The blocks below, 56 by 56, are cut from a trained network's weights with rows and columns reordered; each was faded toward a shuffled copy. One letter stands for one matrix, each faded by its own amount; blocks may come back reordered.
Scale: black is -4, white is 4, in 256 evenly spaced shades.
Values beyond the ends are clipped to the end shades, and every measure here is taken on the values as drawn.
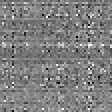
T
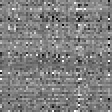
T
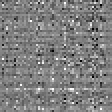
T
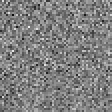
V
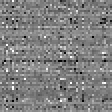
T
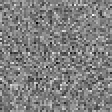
V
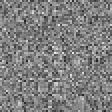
V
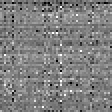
T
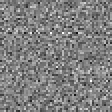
V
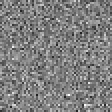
V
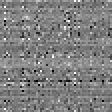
T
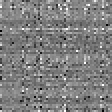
T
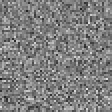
V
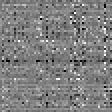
T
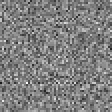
V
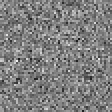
V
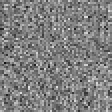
V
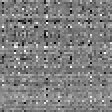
T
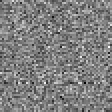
V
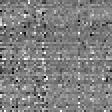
T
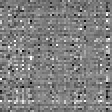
T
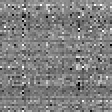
T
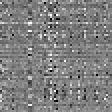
T
